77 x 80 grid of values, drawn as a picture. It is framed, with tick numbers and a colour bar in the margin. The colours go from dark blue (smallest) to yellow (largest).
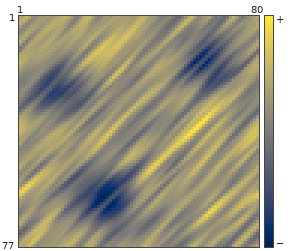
There is no overall slope. There are three dips. Neither half mirrors the other. No single row or column stands out from its neighbours.
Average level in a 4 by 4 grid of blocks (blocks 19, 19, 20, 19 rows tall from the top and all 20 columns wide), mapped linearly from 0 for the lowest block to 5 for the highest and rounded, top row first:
4531 / 1333 / 4244 / 4034
